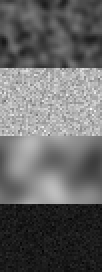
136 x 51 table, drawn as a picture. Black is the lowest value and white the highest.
The table splits into 4 rows of 1 panel. Panel 1,1: low, blotchy. Panel 2,1: high, fine-grained. Panel 3,1: middling, smooth, strong in contrast. Panel 4,1: very low, fine-grained, faint in contrast.
